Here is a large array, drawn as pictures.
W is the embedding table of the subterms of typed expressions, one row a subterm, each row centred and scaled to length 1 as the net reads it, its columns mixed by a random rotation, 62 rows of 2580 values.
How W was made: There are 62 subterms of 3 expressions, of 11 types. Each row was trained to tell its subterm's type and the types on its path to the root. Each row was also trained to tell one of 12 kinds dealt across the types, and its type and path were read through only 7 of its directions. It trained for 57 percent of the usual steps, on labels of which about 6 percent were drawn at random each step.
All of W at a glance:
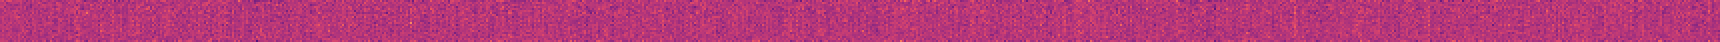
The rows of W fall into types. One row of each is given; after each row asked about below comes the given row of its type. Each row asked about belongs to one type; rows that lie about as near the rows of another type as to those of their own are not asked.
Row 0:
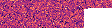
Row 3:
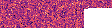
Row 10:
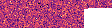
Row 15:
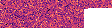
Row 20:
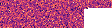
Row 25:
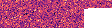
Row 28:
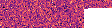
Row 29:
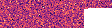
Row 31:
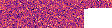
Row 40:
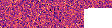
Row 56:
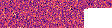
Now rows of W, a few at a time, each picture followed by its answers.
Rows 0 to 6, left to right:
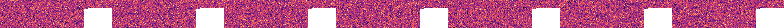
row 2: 10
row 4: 56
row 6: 0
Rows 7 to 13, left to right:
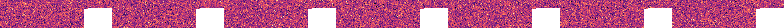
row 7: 28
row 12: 28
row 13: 29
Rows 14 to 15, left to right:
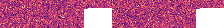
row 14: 10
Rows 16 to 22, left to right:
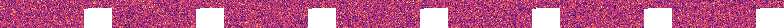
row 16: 31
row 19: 15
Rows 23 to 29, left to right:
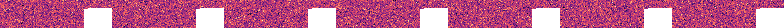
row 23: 25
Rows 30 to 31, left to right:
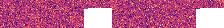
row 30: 20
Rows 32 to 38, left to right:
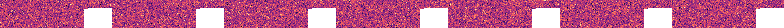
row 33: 29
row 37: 20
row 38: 20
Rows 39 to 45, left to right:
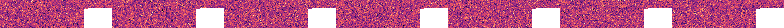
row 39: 31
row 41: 29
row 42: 31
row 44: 56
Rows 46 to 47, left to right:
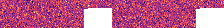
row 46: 20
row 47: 20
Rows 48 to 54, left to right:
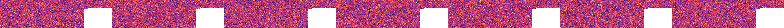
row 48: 0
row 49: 31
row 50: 3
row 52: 31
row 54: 28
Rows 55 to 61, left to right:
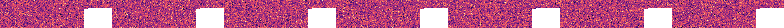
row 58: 10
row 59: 0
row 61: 10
